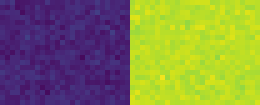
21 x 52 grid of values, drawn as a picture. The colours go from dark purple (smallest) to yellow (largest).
It is made of 1 by 2 panels. Panel 1,1: very low, fine-grained, faint in contrast. Panel 1,2: very high, fine-grained, faint in contrast.
